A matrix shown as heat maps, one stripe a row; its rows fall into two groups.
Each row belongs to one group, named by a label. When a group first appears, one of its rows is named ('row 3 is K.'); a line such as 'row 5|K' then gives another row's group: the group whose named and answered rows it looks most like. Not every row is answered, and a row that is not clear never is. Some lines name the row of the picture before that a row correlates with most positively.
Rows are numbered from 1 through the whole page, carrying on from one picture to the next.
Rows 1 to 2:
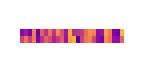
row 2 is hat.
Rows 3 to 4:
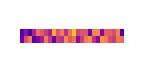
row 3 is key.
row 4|hat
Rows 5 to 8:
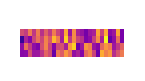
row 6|key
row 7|hat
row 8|hat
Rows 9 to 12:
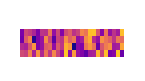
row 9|hat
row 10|hat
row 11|hat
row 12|key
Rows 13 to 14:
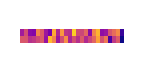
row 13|key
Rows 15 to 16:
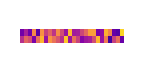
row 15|hat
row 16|key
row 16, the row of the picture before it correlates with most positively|14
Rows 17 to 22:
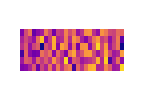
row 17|hat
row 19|key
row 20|hat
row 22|hat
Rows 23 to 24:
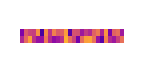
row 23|key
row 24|hat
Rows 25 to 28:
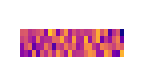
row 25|key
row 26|key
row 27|hat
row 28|hat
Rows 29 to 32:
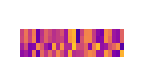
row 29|hat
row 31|key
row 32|hat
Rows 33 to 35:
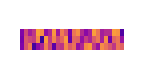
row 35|hat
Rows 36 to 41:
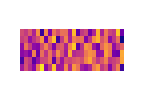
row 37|key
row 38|hat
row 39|hat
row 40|hat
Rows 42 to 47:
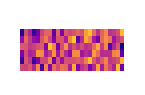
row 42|hat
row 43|hat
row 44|key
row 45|key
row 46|hat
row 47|key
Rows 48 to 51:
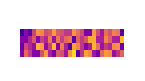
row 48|key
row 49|hat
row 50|key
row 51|hat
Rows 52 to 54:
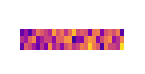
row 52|key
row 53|hat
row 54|hat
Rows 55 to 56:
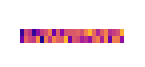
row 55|hat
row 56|key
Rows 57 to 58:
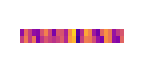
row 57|hat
